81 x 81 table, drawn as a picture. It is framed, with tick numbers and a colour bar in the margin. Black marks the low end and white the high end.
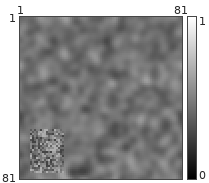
Slope: none. Roughest part: bottom left. Odd patch: rougher, in the bottom left. Odd rows or columns: none. Grain: blotchy.
